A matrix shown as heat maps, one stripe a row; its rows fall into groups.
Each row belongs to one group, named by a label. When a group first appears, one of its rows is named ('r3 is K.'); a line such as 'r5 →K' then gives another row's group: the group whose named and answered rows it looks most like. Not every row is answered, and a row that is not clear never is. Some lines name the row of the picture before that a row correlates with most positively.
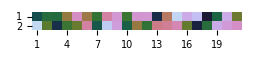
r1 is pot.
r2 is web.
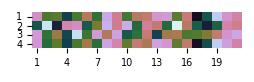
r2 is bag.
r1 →web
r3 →web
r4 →web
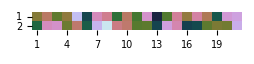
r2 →bag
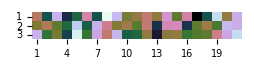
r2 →bag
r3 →web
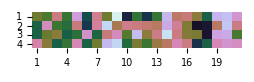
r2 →bag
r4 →web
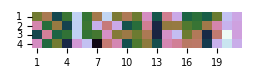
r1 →bag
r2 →web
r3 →bag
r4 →web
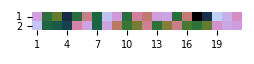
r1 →web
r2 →web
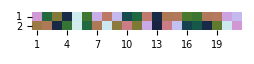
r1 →web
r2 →bag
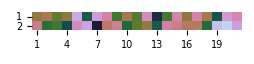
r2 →web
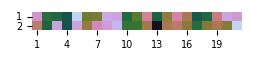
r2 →web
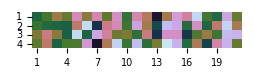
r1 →pot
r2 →pot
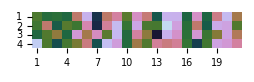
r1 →pot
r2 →pot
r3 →pot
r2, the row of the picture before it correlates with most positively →4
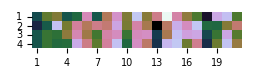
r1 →pot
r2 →pot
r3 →pot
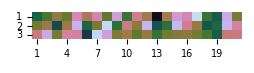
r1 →pot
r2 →bag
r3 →bag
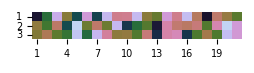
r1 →pot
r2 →web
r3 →bag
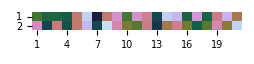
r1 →pot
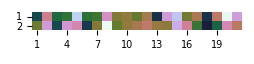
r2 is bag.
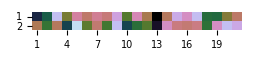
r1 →pot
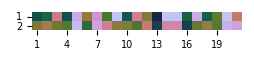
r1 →pot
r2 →bag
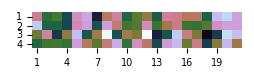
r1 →web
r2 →web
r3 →bag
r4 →pot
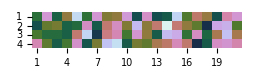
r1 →bag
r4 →web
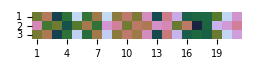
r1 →bag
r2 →web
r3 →bag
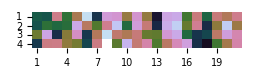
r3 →bag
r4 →bag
